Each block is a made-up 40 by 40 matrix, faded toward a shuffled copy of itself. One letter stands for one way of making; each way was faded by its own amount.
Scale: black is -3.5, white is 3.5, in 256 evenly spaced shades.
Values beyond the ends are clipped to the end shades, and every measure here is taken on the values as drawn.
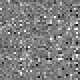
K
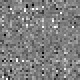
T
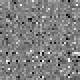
K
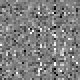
K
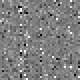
T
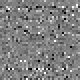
K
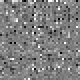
K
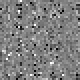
T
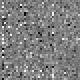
T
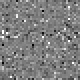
T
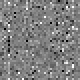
T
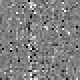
T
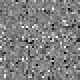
T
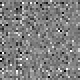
K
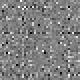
K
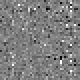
T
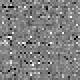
K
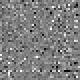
K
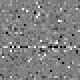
K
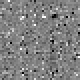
T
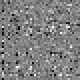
T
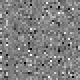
T
